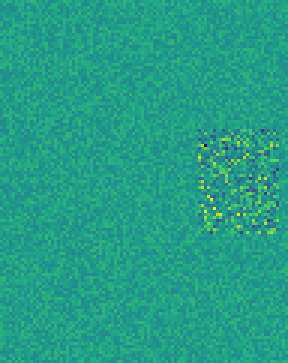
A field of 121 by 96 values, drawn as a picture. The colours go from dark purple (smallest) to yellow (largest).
Odd patch: rougher, in the middle right. Odd rows or columns: none. Histogram: heavy tails on both sides. Roughest part: middle right.
